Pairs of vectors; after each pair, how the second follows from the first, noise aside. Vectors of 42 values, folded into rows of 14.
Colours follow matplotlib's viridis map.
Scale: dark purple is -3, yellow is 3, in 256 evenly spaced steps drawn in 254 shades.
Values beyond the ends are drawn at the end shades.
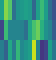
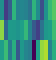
negated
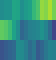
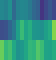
negated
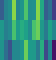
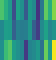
negated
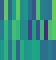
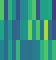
negated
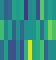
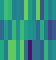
negated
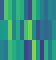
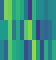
copied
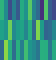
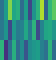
negated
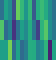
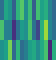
copied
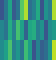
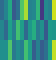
copied
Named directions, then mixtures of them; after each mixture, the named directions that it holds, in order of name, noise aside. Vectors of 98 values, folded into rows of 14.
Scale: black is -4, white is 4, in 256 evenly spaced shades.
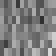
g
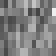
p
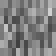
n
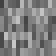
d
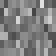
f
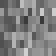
d, g, p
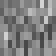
d, f, n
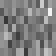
f, n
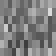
n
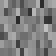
f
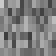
d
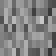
g, n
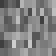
d, g, p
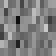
f, g, n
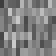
d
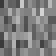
d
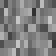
f, n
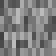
d
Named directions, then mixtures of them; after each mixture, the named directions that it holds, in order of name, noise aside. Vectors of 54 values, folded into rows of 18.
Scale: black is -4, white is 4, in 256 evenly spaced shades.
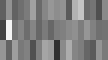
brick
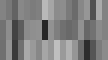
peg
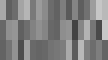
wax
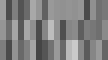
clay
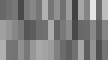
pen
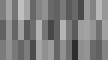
clay, wax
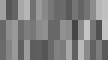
wax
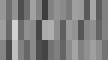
clay, peg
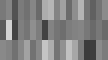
brick, peg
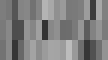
peg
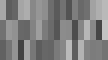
wax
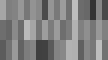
clay, pen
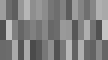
brick, wax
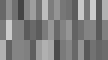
brick, pen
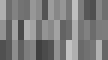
clay, pen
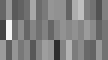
brick
